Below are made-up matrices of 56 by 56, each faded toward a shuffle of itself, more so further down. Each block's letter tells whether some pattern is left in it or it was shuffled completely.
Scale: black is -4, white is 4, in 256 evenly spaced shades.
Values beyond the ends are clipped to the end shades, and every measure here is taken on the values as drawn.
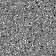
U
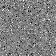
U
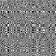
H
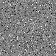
U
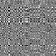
H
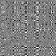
H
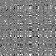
H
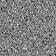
U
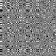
H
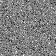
U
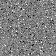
U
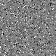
U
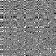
H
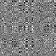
H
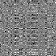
H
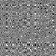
H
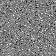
U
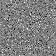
U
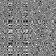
H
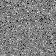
U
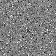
U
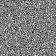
U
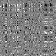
H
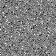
U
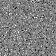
U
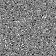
U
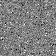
U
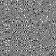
H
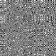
H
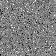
U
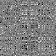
H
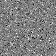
U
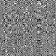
H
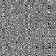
H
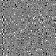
H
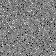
U
